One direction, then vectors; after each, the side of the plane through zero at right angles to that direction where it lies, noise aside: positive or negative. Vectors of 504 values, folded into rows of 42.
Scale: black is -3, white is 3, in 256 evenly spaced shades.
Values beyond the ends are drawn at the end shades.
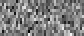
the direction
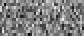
negative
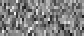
negative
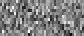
negative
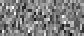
negative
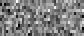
negative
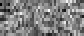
negative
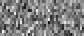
negative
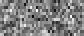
negative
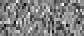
negative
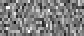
negative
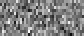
negative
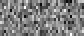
positive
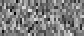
positive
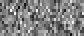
negative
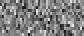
negative
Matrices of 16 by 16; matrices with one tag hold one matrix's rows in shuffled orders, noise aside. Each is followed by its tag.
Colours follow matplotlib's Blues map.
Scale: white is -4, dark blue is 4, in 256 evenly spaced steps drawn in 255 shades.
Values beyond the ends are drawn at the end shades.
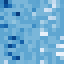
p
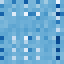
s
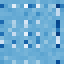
s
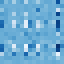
s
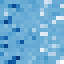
p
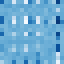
s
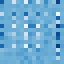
s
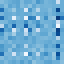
s
